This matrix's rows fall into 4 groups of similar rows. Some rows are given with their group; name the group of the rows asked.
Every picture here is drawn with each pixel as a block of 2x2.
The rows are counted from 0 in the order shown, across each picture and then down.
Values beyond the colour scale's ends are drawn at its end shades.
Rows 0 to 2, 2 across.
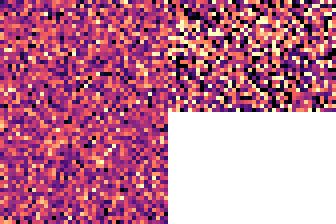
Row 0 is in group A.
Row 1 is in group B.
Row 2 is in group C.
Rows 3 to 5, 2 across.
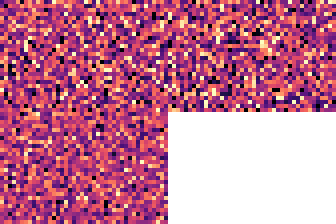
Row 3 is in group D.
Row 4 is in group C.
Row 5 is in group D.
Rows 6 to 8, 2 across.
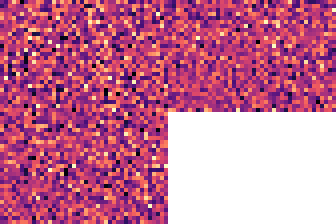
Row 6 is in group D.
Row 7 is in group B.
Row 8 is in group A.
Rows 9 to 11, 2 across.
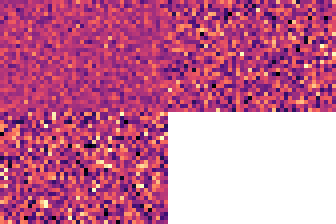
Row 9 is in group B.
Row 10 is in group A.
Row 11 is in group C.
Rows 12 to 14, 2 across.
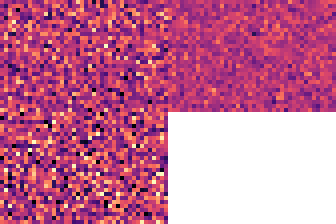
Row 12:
B
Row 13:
C
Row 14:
D
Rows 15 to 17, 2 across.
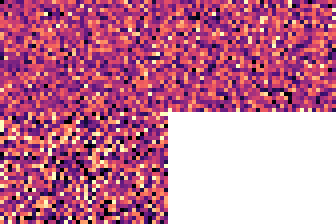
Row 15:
A
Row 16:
B
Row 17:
C
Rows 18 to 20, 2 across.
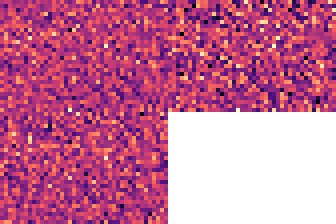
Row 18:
B
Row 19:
B
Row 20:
B
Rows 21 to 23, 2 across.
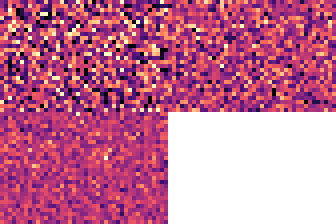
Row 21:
B
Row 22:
D
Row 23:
B
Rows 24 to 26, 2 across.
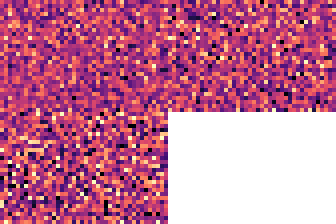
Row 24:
B
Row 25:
B
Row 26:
D
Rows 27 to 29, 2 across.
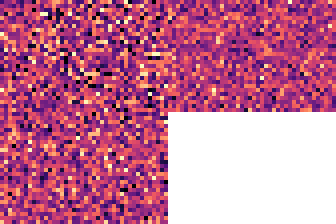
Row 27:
A
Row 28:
C
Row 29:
B
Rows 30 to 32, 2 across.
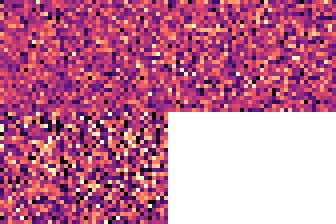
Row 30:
A
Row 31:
D
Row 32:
A
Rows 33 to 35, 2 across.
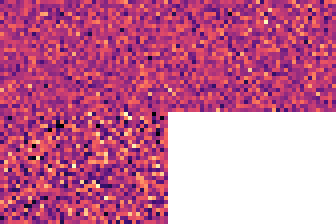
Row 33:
A
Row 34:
A
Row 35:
A
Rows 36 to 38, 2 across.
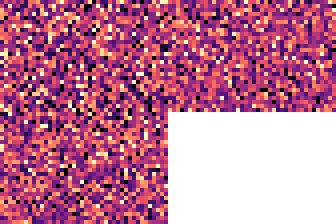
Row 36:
C
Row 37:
B
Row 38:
A
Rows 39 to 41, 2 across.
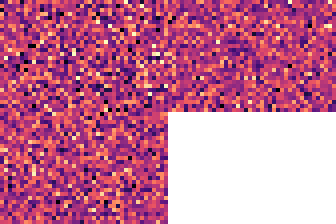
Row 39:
A
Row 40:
C
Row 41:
D
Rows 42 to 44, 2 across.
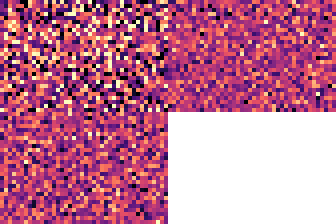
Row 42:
B
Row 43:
A
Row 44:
D
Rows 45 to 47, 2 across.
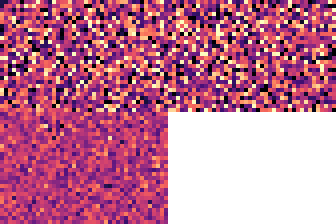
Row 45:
D
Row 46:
B
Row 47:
A
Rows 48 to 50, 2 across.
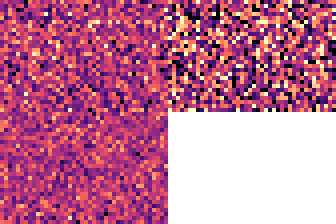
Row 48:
B
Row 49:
B
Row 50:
C
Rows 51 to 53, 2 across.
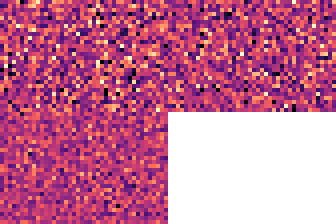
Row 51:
D
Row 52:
A
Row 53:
D
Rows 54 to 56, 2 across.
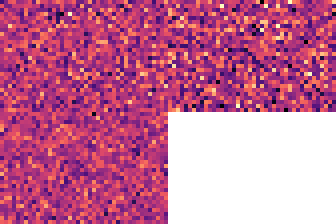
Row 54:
A
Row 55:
C
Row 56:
C
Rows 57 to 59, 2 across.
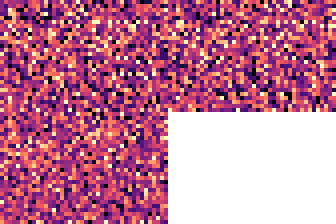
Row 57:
B
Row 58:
B
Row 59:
B
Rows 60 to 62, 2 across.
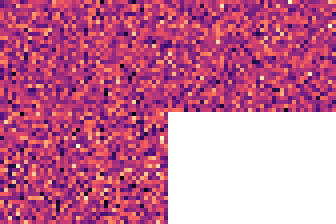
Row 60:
D
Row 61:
C
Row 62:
D
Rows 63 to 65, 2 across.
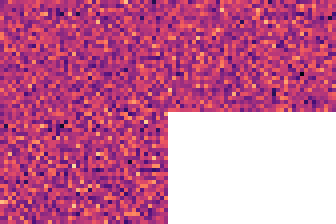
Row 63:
A
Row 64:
D
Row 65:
A
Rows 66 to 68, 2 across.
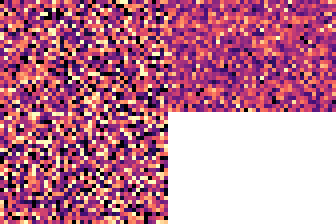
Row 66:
A
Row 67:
C
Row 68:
D
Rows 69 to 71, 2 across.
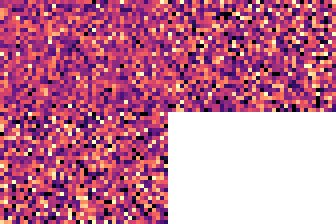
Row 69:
C
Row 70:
A
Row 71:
C
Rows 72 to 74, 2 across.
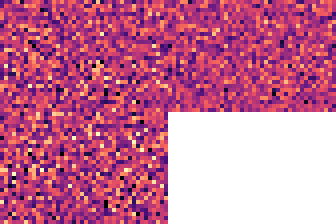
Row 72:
D
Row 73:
D
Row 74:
D
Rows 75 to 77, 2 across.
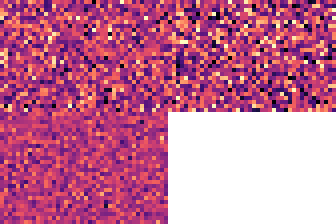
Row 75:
C
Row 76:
B
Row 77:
D
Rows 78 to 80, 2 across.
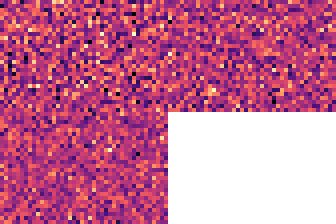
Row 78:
D
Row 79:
C
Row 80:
C
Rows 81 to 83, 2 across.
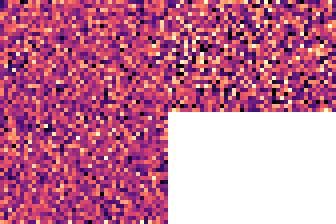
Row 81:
D
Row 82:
D
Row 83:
B
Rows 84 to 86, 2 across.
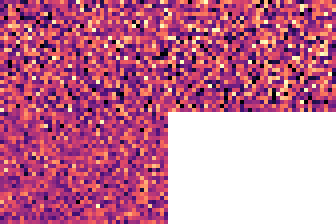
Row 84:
B
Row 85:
D
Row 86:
A
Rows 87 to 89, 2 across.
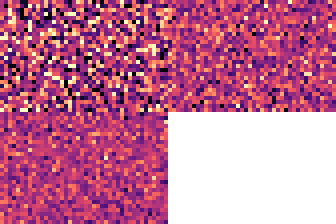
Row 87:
B
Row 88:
C
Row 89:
B
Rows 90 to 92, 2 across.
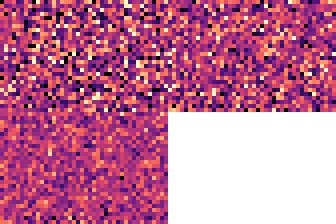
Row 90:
A
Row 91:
C
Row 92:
C
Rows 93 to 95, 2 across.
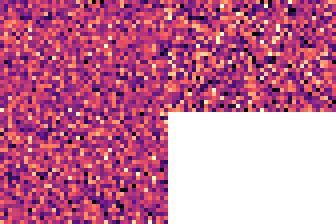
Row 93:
B
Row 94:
C
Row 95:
B
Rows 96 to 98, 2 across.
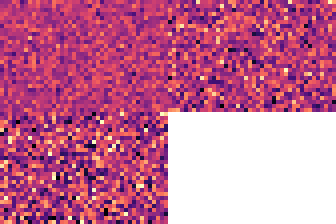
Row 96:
D
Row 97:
C
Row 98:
C
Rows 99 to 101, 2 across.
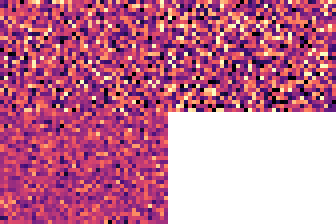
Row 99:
D
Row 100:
C
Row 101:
A
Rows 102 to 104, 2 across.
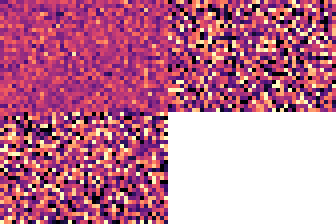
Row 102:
A
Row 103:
A
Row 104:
B
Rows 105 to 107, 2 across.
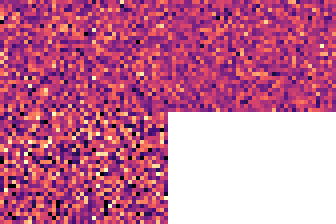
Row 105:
C
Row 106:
A
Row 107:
D
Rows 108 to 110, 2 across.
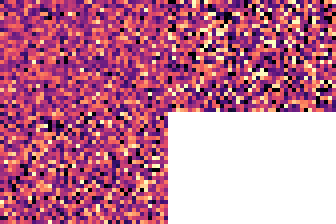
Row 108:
A
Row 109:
A
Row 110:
A
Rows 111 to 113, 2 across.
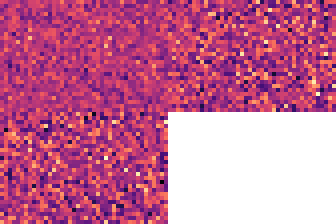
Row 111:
B
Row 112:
A
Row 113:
B
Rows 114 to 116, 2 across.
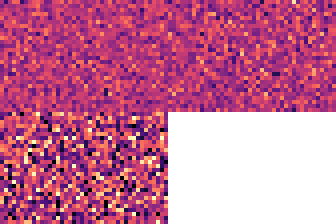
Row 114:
D
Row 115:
A
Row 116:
D
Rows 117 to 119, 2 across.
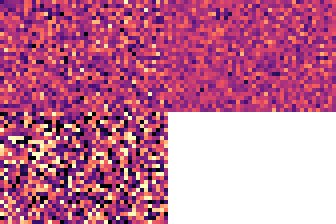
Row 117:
A
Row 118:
A
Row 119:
A
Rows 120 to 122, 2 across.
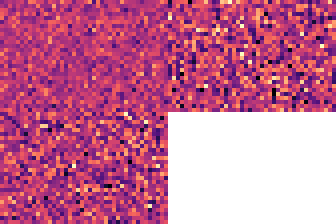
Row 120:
C
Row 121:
D
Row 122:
A
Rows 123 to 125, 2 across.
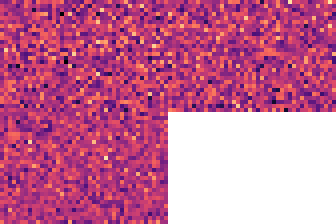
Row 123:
A
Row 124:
C
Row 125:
B
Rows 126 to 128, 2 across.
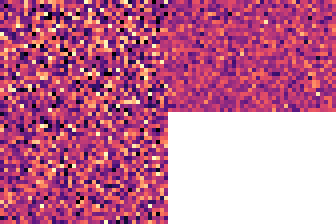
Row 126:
A
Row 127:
A
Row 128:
A
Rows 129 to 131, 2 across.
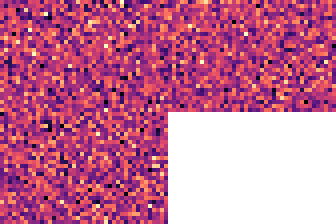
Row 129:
B
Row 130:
D
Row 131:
A
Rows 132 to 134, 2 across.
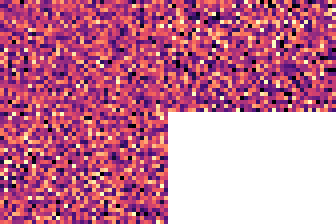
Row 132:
D
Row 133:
B
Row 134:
D
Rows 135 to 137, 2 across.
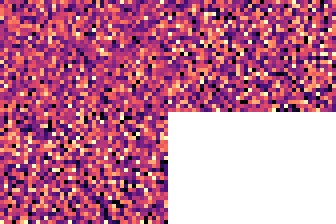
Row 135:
C
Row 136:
A
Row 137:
B
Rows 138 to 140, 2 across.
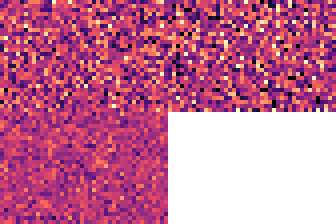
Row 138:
D
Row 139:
B
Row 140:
C
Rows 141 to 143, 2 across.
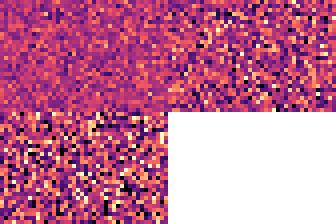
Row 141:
A
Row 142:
A
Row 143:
D
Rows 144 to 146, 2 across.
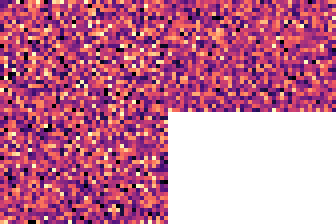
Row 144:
D
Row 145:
B
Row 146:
B
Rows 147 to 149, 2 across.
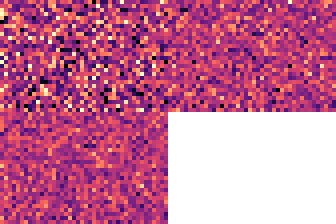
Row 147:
C
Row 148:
C
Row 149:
C
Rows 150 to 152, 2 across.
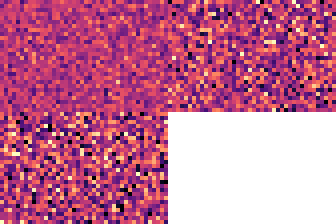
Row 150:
D
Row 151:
A
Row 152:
B
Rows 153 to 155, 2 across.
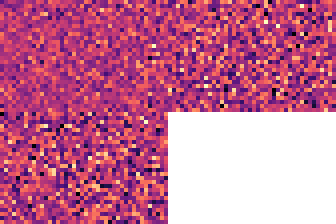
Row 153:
A
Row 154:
D
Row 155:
A
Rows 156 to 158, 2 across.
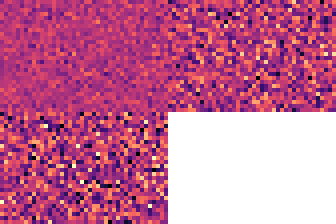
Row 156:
A
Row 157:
A
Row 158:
A
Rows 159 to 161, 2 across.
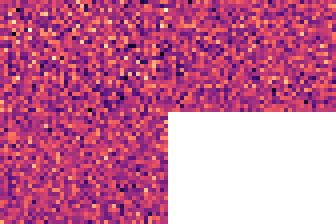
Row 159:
B
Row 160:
D
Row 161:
B
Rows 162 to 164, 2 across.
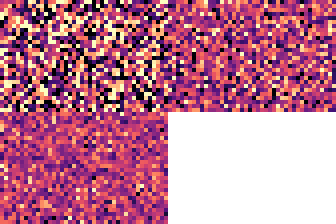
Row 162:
C
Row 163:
D
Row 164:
C
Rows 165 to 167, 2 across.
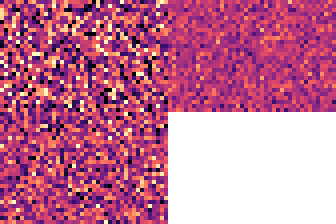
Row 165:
C
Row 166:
C
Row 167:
A
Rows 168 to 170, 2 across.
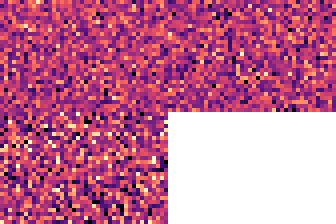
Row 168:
D
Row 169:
A
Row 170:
B
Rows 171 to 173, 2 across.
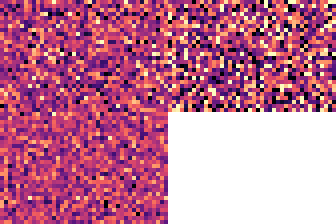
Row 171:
A
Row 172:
C
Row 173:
D
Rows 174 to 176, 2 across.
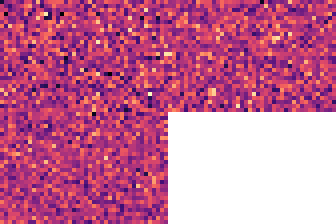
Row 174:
A
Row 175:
C
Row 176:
B
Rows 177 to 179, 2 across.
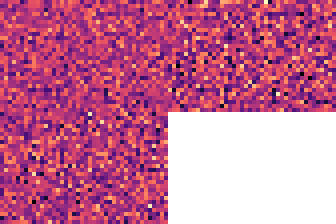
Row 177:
D
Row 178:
D
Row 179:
A
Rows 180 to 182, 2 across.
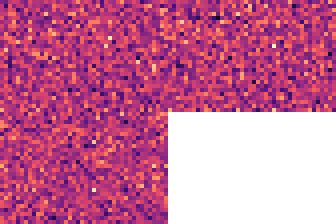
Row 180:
B
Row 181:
B
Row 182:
C
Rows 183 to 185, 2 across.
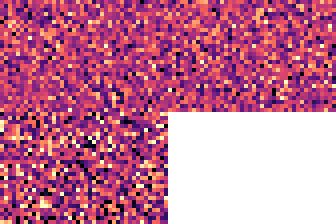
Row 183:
B
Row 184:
D
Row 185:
C
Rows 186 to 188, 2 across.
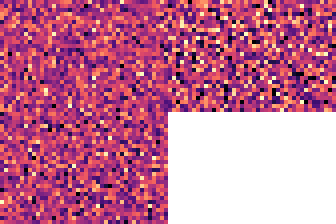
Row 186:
C
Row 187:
D
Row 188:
A
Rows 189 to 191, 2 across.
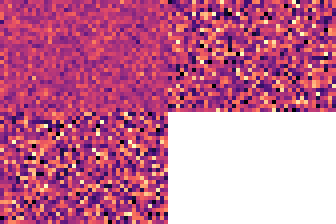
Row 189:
C
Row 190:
A
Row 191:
A
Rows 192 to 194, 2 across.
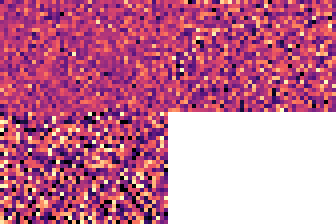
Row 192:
A
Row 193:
D
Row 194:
C
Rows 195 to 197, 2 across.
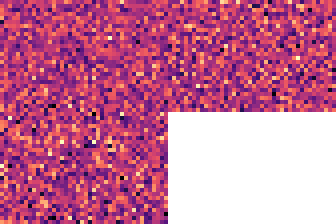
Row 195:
C
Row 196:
D
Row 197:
C
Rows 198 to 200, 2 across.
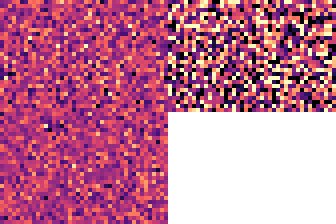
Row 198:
D
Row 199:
D
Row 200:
A
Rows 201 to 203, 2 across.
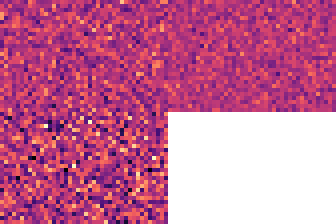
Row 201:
C
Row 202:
A
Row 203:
A
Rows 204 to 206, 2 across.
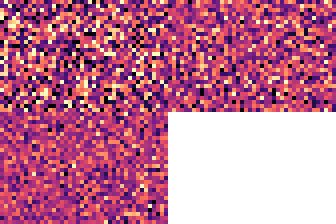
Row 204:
C
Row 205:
D
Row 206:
A
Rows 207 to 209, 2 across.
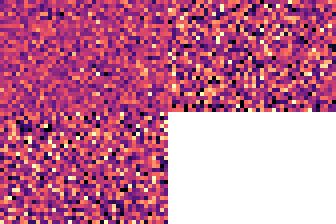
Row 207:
A
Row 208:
C
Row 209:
B
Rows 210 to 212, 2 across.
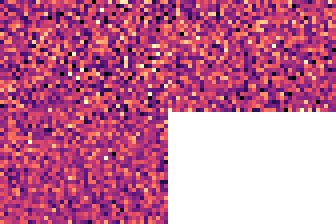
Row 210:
A
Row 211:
B
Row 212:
B
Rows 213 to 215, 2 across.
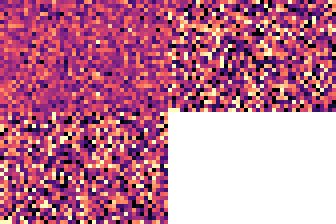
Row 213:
A
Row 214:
C
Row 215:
C
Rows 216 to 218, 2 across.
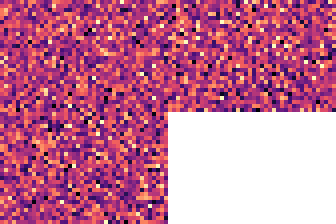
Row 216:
C
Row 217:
B
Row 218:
A
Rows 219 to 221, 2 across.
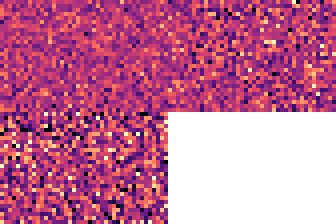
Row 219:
C
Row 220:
A
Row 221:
B
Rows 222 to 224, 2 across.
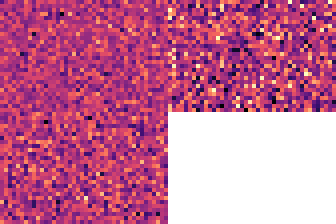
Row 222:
A
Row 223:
C
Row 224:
D
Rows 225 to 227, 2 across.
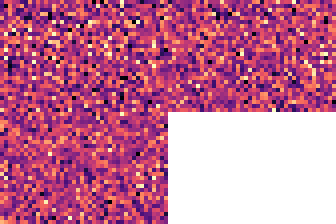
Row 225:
B
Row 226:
A
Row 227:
C
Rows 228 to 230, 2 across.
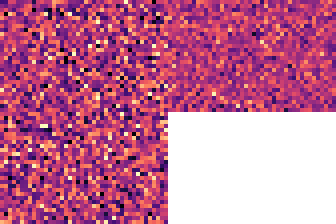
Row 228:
A
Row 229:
C
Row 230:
B
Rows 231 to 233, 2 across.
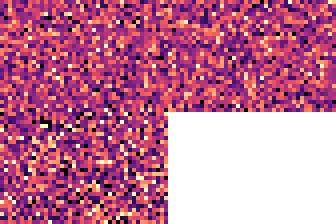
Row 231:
B
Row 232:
C
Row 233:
A
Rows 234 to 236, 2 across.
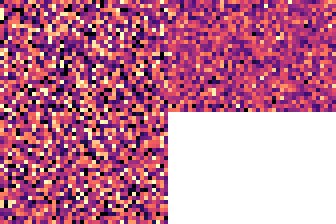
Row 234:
C
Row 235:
C
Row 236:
D
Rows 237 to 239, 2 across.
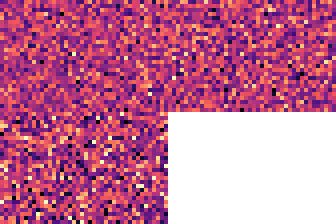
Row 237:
A
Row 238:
D
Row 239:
C
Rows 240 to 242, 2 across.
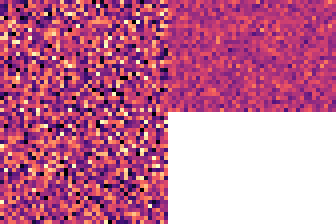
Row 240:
B
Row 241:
C
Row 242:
A
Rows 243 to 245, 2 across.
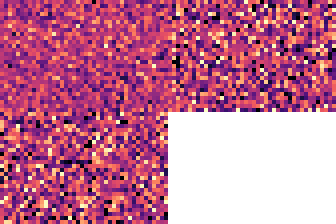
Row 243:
B
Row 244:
B
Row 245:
C
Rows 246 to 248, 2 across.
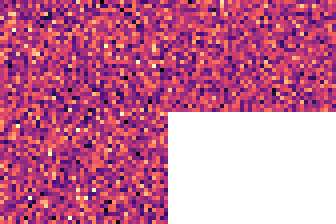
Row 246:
B
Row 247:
D
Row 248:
C
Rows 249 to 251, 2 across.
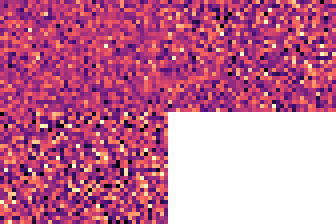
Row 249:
B
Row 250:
A
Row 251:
A
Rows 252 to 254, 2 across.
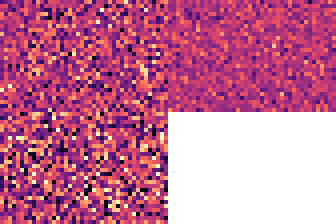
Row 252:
A
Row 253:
B
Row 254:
D
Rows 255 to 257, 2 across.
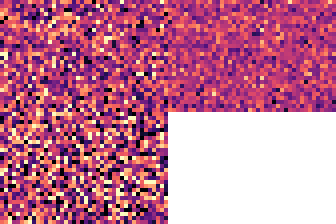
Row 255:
C
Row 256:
C
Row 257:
D
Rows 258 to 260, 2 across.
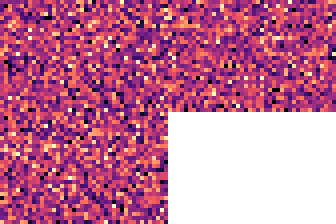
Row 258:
B
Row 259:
C
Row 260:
B
